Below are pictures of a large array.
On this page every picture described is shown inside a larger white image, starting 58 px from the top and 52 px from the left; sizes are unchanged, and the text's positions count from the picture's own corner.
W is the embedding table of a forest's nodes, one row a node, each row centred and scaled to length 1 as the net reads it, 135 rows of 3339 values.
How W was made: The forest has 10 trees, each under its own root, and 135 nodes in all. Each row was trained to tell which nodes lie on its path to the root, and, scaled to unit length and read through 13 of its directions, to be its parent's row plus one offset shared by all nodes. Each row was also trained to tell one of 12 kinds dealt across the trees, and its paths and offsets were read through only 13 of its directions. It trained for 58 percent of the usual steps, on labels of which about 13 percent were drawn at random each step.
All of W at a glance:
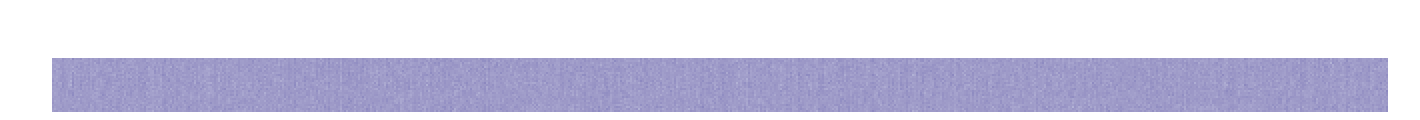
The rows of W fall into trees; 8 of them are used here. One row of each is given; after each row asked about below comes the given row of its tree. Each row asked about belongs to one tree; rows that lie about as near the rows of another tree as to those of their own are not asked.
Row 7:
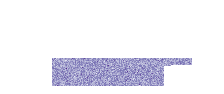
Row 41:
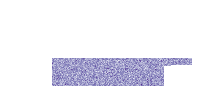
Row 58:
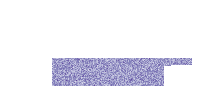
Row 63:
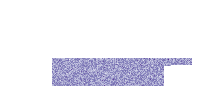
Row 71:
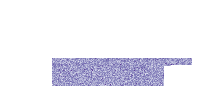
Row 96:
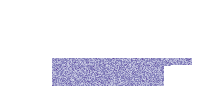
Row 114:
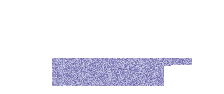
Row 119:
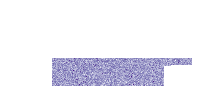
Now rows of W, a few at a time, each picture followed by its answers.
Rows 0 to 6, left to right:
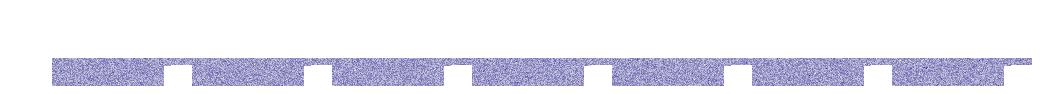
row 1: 114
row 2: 7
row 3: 41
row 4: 41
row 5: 58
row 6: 114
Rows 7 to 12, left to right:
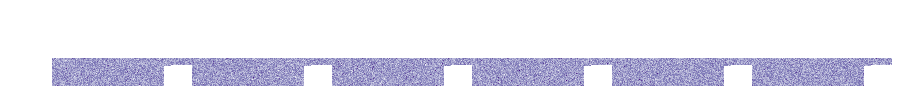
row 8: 119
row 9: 7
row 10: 119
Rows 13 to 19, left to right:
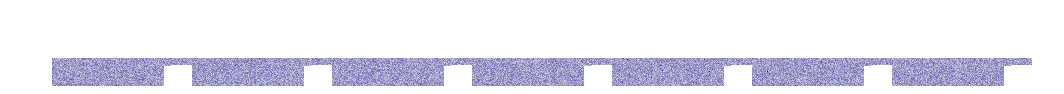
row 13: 63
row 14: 119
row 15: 119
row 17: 114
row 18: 63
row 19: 41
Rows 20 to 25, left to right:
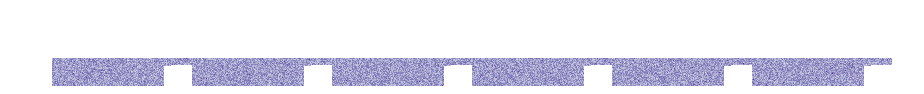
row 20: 119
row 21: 41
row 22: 41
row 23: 63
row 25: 114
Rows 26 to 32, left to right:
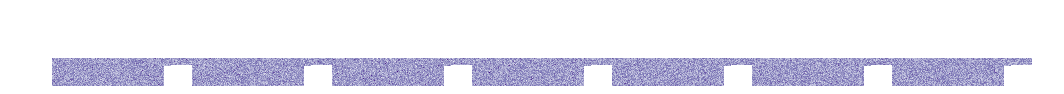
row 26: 63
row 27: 114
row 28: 7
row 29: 96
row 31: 41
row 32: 114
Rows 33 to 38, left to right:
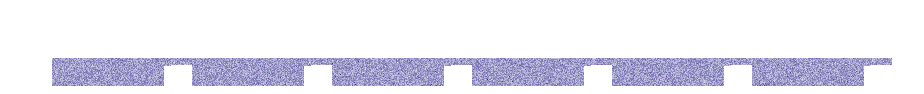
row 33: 114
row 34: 114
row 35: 58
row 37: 63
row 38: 63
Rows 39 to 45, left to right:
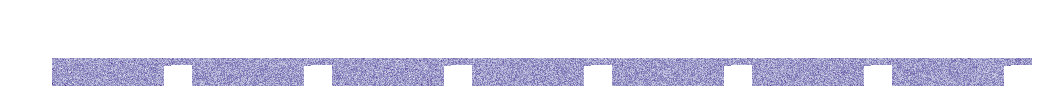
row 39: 41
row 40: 7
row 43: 114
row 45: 119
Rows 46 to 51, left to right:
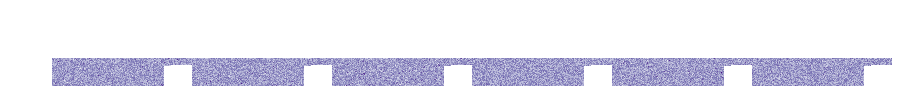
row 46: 63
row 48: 58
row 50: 58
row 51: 119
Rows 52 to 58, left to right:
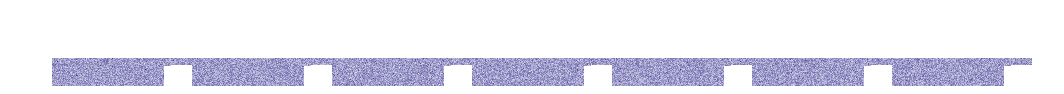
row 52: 71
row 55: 41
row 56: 58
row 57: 119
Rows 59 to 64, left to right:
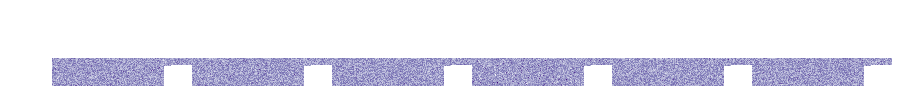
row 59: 119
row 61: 96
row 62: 7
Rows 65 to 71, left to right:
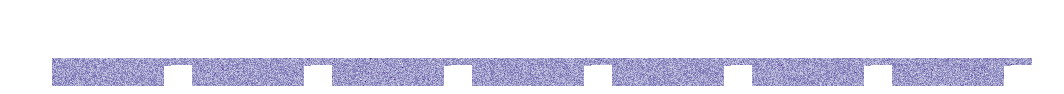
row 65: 41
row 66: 63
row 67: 41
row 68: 119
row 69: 58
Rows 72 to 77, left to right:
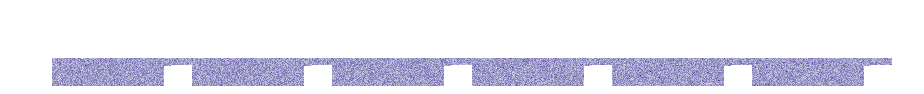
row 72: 119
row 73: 119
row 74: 71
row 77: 63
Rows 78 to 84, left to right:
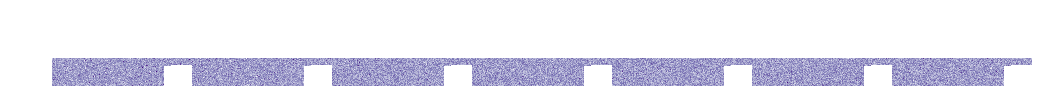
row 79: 96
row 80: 119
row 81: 114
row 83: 114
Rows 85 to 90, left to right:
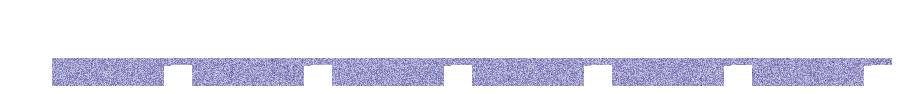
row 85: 114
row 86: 7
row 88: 96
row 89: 96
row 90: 119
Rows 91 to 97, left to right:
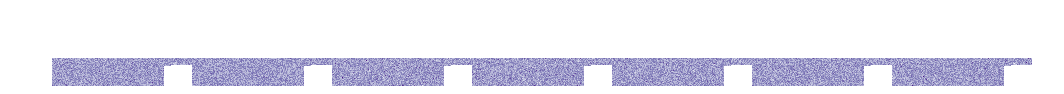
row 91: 114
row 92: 96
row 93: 7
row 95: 96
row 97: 114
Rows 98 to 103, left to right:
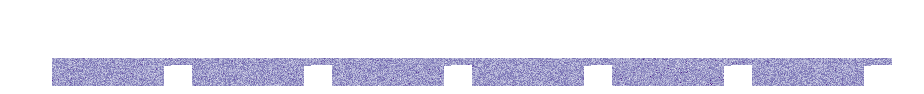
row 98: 41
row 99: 7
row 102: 41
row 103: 41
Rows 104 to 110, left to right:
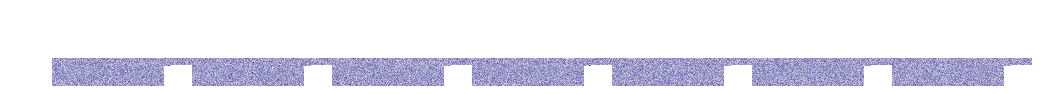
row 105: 96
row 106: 41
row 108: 41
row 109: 63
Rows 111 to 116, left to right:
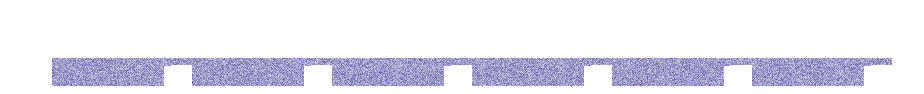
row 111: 119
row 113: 41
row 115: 63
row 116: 119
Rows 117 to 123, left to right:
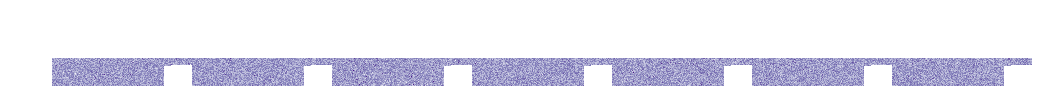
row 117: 114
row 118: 7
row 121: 58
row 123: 41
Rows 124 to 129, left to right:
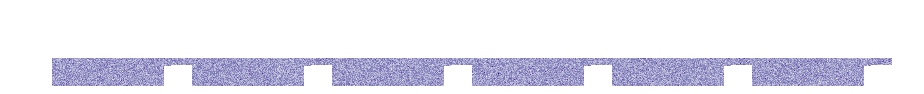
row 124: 114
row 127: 71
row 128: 7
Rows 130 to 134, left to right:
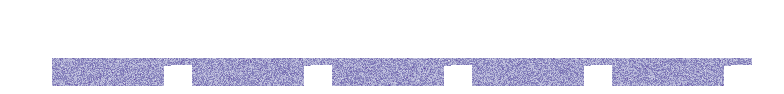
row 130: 7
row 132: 114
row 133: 58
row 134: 119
